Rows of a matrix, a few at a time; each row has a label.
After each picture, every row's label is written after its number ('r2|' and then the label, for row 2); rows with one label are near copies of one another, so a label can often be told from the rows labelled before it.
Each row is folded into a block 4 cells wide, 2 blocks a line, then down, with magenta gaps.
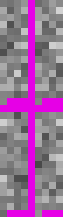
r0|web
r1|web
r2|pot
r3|web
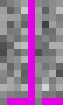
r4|web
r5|web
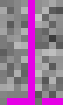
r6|web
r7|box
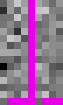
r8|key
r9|pot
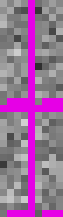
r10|box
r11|key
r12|web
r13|box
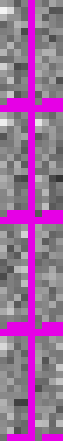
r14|pot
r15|box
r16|pot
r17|pot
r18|web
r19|box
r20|pot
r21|web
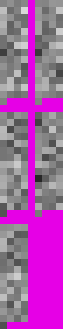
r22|web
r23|web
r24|box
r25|key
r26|box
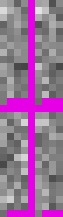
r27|pot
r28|pot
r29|web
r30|pot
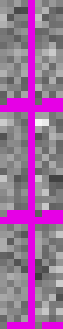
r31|box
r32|box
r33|pot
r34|pot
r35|box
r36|web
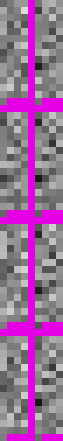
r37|web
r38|key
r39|key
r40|key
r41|web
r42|key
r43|web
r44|key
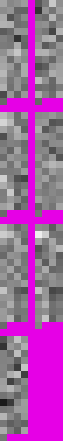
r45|box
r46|key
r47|pot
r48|box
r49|pot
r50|pot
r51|key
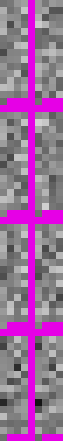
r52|web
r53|box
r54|web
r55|pot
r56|web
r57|web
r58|key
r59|key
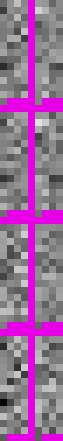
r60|key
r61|pot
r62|key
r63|pot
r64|web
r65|box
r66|key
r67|box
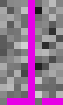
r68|web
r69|key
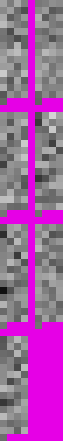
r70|box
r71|box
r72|web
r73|key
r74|key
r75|box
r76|key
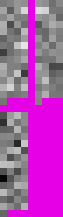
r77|web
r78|pot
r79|key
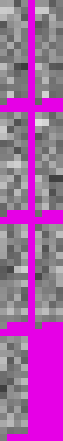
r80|pot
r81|pot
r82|box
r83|pot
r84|web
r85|web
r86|web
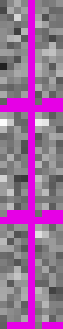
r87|key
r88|box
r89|pot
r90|pot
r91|box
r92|pot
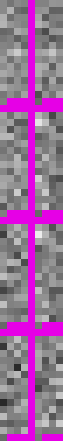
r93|box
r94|box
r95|box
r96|pot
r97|key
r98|pot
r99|key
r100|web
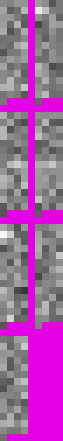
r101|web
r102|pot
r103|box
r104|box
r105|pot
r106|web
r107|web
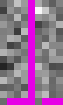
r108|key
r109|pot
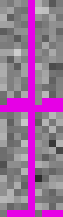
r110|box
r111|pot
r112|web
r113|key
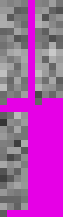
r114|box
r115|box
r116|key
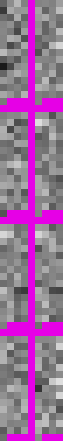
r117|key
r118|web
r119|box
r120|pot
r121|pot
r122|pot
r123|box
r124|web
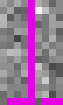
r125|box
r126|pot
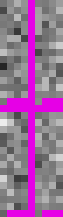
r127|key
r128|web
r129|pot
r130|web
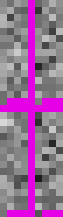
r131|box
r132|key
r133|pot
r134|key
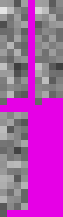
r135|pot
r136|pot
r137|box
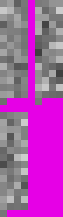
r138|pot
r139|web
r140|web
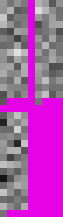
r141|box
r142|pot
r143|key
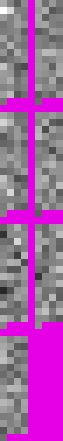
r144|pot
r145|box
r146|pot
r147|box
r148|key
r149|web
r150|box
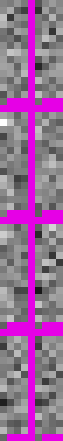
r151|box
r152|key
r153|pot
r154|box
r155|pot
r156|key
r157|key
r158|key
